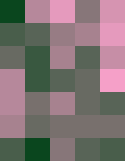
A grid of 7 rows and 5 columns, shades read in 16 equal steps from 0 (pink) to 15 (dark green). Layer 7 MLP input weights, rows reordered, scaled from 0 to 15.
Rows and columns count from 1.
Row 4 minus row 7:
-7 -3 3 -1 -11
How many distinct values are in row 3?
5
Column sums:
59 70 42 58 35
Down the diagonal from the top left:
15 10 5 9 10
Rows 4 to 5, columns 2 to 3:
12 10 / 8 5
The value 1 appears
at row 1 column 3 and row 2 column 5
